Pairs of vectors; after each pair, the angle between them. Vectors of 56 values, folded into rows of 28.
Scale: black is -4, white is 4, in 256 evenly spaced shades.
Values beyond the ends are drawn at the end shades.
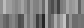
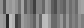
orthogonal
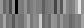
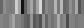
partly opposed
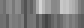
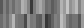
partly aligned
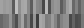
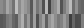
nearly parallel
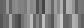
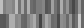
orthogonal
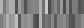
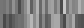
partly opposed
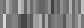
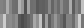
nearly parallel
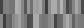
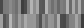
orthogonal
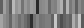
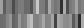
nearly opposite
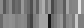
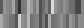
partly opposed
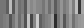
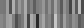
nearly opposite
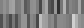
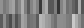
nearly parallel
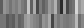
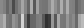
partly opposed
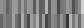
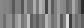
nearly opposite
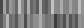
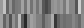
partly aligned
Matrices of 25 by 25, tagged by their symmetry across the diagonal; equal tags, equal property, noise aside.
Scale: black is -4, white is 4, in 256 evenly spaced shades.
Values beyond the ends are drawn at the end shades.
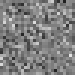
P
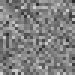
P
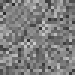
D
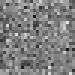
P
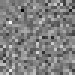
P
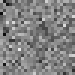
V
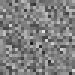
P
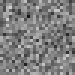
V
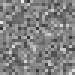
D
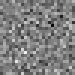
P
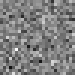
V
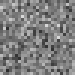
V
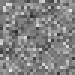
D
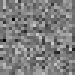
V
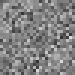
D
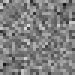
D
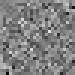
D
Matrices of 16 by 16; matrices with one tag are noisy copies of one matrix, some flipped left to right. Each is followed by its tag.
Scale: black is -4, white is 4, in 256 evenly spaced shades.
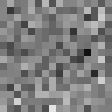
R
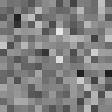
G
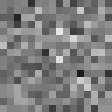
G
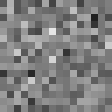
G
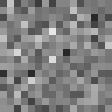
G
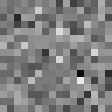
G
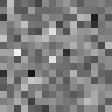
G
